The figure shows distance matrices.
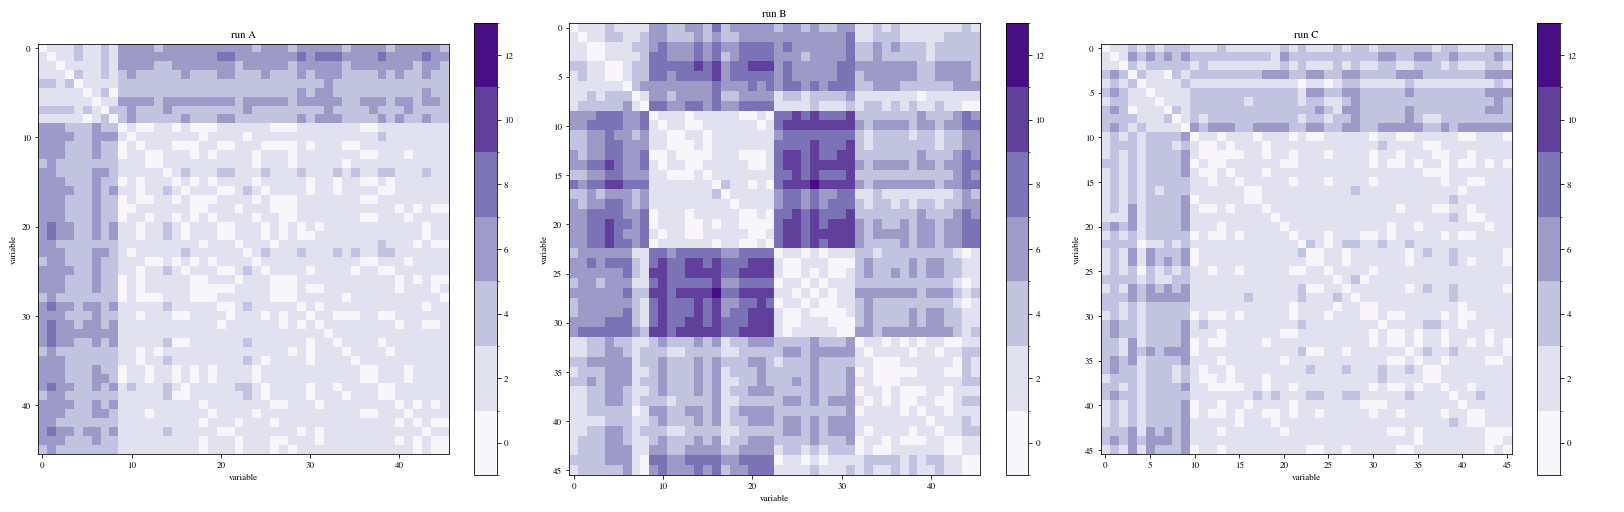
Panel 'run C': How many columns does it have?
46
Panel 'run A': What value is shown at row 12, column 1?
6
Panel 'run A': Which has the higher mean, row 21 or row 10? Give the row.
10
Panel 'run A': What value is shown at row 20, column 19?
2
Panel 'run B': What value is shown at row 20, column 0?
6
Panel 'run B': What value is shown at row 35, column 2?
4
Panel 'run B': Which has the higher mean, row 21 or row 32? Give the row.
21
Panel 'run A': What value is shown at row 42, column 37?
2
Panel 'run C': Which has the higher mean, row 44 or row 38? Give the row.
44
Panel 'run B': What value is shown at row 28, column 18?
6
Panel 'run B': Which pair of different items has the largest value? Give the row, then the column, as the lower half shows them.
27, 16
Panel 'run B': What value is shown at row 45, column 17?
4
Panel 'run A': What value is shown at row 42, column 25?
2
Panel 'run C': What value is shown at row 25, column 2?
2
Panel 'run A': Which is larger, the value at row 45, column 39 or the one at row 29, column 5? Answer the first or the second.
the second
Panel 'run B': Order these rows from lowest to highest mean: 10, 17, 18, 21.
17, 18, 21, 10
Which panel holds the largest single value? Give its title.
run B
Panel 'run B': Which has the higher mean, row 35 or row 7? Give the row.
7
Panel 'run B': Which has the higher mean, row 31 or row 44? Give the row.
31
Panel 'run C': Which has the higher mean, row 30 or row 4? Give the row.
4
